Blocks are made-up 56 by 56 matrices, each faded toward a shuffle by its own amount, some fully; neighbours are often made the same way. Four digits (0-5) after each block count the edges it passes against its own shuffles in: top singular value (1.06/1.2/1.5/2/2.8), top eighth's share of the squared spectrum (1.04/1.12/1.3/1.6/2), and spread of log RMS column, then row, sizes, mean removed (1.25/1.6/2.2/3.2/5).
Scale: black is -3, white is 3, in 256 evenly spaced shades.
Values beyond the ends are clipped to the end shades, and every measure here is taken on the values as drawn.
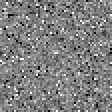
0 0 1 0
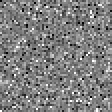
0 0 0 0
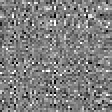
4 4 2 2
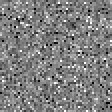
0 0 0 0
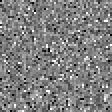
1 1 0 0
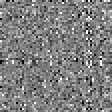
4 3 2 2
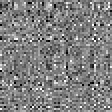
4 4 2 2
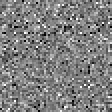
3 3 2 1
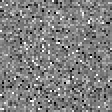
0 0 0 0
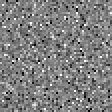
0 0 0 0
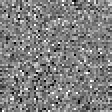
3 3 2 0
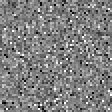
1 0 0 0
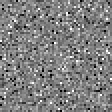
0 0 0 0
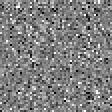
3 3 1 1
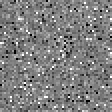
2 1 0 0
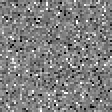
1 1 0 0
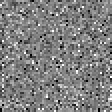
3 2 1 0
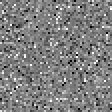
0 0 0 0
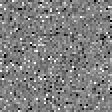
1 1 0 0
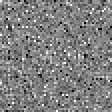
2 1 0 0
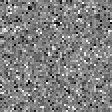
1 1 0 0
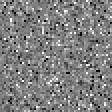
1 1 0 0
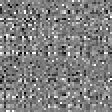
4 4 2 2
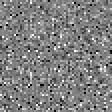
3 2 0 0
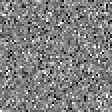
1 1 0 0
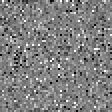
2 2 0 1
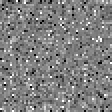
2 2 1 1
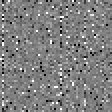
3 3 1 0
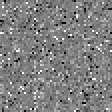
2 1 0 0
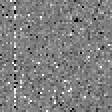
3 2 1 0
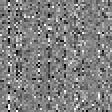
3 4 3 1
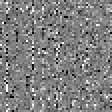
3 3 3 0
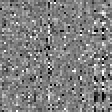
3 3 2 0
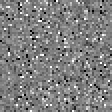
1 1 1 0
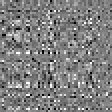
4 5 3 3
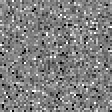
1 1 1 0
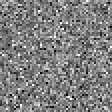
1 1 0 0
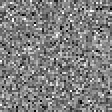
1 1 0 0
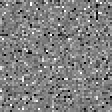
1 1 0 1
